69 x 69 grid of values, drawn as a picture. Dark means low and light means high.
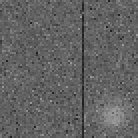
There is no overall slope. The distribution is heavy-tailed on both sides. One bump rises in the bottom right. Column 42 differs from the columns beside it. The halves do not mirror each other. The ninth with the highest average is the bottom right.
